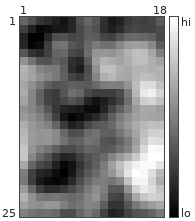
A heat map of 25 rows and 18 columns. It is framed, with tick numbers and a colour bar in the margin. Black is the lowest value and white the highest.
The texture is blotchy. The bottom right is the ninth with the highest average. No lone cell stands out from its neighbours.
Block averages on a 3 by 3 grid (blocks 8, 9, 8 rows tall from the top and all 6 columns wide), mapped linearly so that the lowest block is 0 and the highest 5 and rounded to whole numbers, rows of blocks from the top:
013 | 205 | 115
